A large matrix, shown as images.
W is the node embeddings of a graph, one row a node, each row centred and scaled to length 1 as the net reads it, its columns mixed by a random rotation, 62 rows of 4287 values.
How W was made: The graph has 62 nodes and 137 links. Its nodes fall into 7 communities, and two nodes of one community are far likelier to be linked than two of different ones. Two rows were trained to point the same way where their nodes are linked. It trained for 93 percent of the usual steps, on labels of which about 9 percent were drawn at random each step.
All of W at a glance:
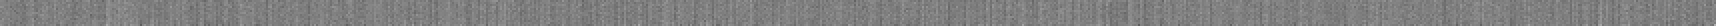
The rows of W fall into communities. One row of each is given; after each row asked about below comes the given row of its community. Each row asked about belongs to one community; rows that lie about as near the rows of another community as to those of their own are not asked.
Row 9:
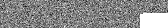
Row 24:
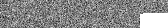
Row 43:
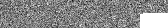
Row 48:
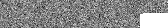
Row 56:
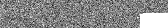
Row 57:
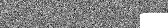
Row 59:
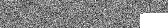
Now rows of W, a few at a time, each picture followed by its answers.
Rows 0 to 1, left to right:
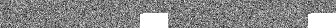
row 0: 43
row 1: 56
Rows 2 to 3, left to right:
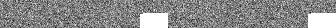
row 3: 43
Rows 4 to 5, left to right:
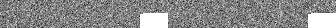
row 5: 48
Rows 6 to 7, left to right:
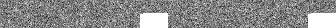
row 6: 59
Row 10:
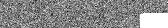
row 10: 57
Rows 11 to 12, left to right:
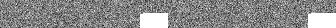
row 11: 43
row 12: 43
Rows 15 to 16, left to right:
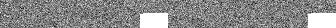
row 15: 59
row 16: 56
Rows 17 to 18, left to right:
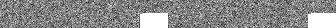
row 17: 24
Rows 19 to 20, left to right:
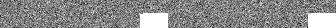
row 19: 56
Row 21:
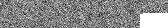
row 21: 48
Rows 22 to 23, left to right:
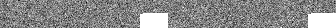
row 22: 24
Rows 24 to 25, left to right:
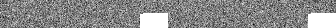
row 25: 43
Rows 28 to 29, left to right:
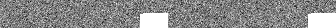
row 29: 56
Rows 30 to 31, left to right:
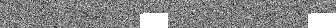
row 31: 48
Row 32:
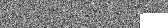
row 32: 24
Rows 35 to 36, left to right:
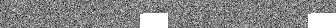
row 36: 9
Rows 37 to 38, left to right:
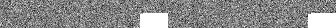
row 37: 43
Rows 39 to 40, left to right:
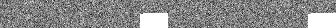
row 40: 57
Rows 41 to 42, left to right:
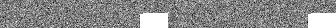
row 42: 24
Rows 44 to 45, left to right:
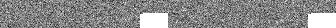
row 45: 59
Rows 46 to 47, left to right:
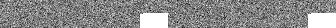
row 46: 48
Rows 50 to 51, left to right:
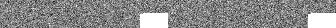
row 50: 57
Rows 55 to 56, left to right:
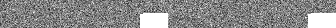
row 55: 24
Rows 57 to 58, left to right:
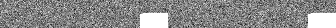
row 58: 56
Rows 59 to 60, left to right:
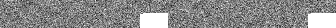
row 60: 24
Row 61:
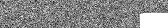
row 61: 57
